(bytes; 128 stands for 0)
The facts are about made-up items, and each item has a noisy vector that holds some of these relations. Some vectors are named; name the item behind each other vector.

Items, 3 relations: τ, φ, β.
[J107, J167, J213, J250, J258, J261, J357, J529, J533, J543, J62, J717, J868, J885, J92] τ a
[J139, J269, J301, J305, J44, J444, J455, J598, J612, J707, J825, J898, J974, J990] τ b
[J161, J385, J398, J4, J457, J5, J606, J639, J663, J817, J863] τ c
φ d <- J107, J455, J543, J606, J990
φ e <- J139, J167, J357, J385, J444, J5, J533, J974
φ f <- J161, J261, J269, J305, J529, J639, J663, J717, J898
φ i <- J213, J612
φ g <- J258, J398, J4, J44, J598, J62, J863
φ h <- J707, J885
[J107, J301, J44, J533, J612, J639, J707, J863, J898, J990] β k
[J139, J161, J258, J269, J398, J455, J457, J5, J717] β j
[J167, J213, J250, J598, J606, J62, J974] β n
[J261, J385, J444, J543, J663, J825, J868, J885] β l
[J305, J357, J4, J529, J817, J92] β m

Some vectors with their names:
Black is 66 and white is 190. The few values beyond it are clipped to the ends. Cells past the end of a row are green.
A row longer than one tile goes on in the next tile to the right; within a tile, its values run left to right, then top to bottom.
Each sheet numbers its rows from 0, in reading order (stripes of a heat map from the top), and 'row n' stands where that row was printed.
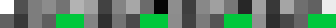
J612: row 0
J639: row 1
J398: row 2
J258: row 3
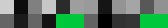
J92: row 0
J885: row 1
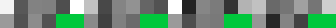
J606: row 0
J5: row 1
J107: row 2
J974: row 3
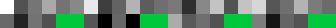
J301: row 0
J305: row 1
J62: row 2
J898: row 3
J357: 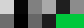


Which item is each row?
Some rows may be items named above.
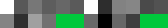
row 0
J455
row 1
J385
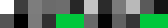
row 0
J444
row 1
J663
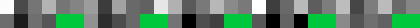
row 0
J301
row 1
J258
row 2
J707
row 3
J305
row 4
J457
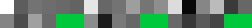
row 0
J455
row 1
J139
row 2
J868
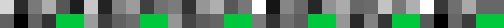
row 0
J663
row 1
J533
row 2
J717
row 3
J543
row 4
J598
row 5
J825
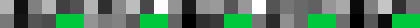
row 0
J261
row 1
J213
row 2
J885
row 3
J990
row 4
J529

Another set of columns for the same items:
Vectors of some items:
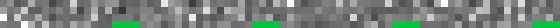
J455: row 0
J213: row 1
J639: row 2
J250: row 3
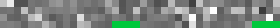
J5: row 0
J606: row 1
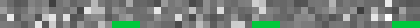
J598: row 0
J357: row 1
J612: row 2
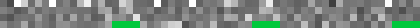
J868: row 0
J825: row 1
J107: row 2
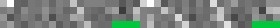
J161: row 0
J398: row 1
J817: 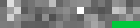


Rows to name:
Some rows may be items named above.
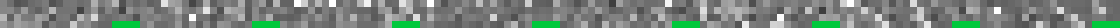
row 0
J139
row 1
J213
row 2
J868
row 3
J639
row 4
J107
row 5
J258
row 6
J398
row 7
J305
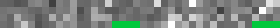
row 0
J990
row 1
J444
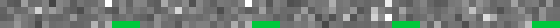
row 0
J533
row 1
J533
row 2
J612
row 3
J44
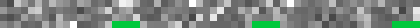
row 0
J885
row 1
J663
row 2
J457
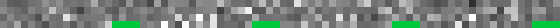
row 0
J44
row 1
J543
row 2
J261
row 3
J974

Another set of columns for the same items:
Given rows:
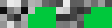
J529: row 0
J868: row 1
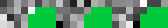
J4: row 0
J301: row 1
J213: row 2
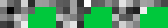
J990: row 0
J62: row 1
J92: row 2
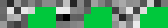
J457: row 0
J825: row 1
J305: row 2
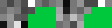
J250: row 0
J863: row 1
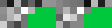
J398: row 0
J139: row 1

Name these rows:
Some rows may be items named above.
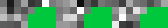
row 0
J863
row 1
J258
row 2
J5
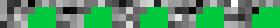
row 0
J44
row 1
J107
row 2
J974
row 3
J533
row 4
J885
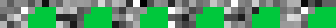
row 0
J455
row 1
J663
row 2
J612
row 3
J385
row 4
J543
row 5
J258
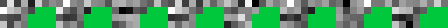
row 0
J444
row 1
J543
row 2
J107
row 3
J444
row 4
J612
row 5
J261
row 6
J606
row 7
J663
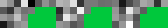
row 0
J612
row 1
J717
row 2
J598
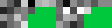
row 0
J707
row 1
J457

